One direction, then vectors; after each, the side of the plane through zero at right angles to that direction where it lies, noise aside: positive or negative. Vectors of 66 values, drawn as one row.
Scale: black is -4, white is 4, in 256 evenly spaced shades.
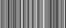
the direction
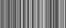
positive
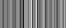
positive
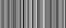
positive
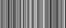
positive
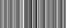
negative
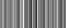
negative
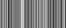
positive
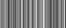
positive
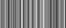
positive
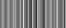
negative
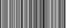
negative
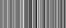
negative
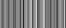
positive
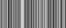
positive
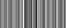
negative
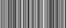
positive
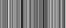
negative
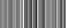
negative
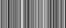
positive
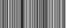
negative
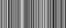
positive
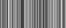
negative
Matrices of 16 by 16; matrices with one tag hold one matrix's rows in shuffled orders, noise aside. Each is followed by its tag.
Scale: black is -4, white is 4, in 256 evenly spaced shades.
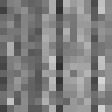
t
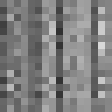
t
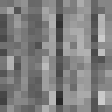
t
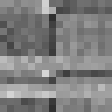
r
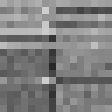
r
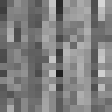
t
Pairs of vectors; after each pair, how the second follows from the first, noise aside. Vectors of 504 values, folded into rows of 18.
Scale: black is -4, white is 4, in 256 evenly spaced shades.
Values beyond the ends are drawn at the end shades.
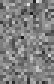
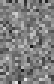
reversed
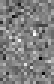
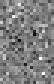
negated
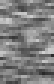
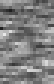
reversed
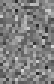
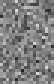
negated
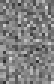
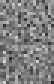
negated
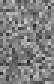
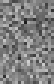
reversed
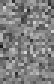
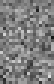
reversed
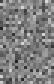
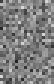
copied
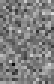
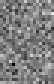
copied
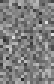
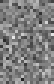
copied
